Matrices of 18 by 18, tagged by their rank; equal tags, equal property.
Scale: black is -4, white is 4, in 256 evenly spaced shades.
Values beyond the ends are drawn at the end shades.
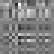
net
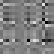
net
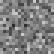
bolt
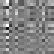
net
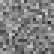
bolt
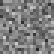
bolt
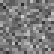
bolt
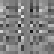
net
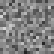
bolt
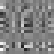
net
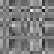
net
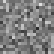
bolt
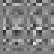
net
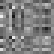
net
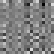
net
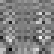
net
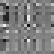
net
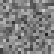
bolt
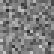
bolt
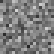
bolt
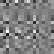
net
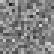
bolt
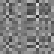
net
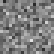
bolt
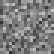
bolt
